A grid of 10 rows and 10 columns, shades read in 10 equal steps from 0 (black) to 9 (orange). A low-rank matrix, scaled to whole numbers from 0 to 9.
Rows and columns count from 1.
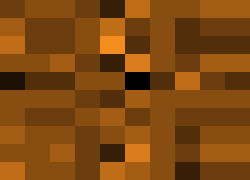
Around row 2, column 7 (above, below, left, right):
5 5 4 3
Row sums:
49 46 46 51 34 48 45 49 51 49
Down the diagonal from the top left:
4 4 4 4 5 6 5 3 6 4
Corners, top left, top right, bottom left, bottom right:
4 6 7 4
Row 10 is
7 5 5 4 7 6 5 2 4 4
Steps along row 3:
down same up up down up down same same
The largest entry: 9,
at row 3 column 5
